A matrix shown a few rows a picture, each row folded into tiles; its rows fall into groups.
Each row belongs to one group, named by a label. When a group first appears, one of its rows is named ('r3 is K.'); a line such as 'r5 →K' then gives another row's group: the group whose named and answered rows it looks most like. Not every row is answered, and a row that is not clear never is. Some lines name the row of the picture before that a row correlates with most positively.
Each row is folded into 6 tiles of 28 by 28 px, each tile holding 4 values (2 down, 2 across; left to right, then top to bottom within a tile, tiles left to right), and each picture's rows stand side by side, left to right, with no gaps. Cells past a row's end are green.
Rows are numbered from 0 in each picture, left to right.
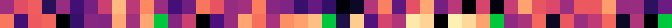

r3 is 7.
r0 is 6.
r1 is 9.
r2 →9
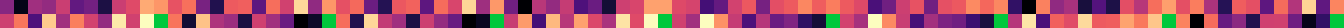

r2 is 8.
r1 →8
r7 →8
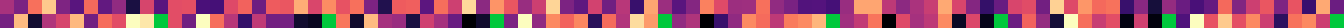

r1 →8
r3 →9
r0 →9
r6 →7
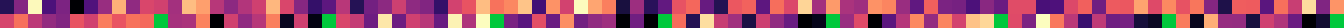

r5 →9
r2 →6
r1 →7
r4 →8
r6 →8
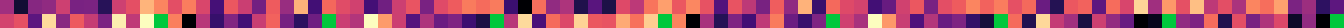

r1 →8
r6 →8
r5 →8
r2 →8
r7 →7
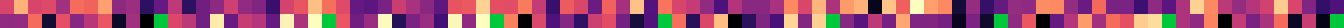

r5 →7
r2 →6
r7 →7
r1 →6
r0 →7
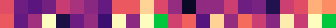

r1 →6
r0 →6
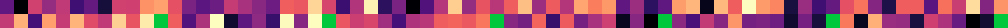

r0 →6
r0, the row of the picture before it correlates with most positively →1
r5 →8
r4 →7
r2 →6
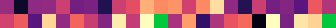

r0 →6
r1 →9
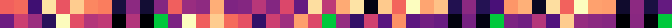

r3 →7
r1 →9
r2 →7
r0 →7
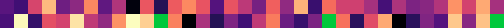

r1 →8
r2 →6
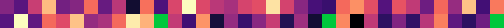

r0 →9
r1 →7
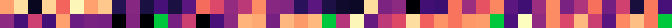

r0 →7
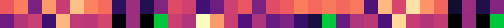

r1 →8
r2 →7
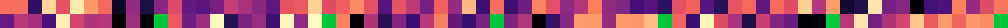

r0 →7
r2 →8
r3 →9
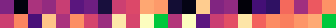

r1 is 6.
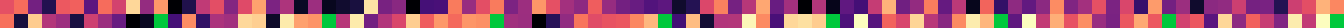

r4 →9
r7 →6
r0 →8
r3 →9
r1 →9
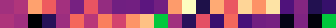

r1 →7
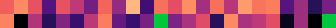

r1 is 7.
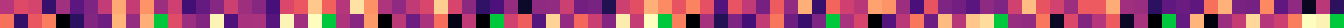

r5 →9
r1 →6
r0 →6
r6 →7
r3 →6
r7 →9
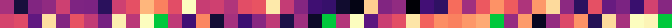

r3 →9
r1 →7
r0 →6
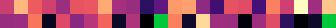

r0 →7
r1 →8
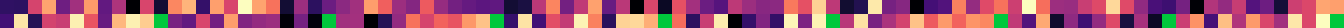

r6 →7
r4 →6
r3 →9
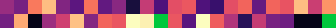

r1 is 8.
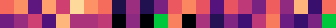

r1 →8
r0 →7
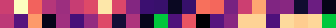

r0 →7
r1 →9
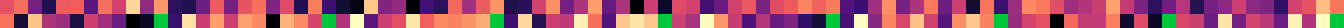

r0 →8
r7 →6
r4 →8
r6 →7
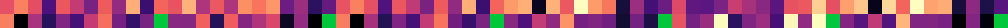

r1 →7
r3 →7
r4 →6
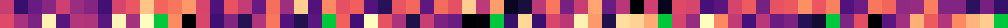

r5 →9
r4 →8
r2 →8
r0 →6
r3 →9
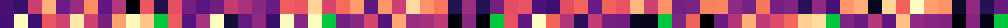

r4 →9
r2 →7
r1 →6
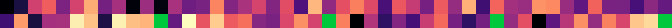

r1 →9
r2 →8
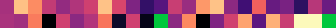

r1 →9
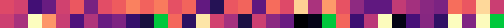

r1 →8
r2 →6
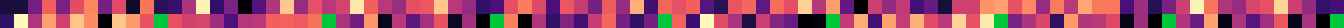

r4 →8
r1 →6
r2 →7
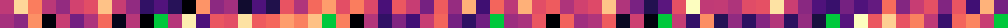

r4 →7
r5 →9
